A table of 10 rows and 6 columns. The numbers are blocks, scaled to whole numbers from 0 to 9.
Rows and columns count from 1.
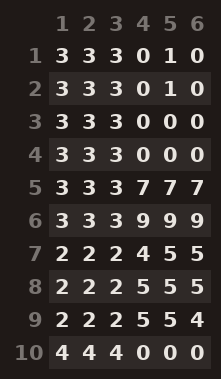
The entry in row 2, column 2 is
3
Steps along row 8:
same same up same same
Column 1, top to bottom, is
3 3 3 3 3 3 2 2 2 4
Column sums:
28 28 28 30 33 30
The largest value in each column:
4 4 4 9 9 9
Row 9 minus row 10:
-2 -2 -2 5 5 4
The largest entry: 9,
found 3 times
